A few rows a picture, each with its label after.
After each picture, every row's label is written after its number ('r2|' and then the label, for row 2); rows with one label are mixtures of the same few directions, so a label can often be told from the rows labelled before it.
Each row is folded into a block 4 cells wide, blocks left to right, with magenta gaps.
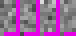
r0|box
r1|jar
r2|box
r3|box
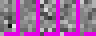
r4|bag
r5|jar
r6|box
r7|jar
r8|box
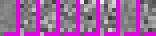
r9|jar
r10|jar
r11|jar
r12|box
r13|box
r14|box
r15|box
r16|box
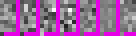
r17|jar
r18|box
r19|jar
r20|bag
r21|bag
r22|bag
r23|jar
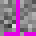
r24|bag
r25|jar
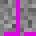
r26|bag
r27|bag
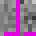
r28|box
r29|jar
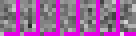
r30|jar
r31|bag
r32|box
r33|box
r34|bag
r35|jar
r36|jar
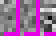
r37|box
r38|box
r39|bag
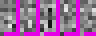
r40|bag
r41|bag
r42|bag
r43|box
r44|bag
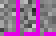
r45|jar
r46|bag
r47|box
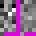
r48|box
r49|box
